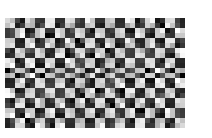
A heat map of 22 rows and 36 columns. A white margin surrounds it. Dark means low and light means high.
Histogram: two levels. Symmetry: a half turn. Odd rows or columns: none. Slope: none. Grain: checkered.
